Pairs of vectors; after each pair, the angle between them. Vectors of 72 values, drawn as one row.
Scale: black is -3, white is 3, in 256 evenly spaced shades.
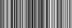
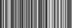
partly aligned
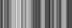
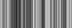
nearly opposite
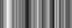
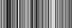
partly opposed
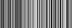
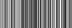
nearly opposite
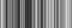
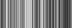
nearly opposite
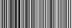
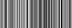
orthogonal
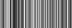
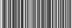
partly aligned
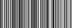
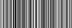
orthogonal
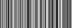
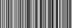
nearly parallel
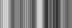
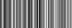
partly opposed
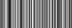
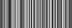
nearly parallel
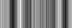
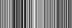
orthogonal
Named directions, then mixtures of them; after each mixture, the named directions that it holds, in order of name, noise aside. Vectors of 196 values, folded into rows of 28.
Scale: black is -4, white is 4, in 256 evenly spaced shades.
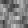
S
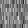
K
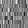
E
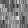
K, S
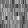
E, K, S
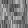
E, S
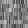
K, S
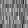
K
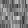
E, K, S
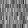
K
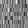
E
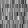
E, K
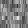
E, K, S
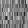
E, K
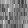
E, K, S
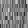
E, K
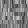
E, K, S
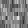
E, K, S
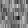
E, K, S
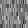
K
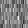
K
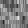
K, S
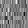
E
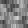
S
